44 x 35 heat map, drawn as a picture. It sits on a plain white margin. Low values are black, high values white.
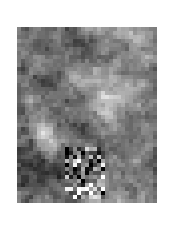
The bottom middle is the roughest part. The ninth with the lowest average is the bottom left. The halves do not mirror each other. In the bottom middle lies a patch that is rougher than the rest. Overall the values sit about 50% of the way up the scale.
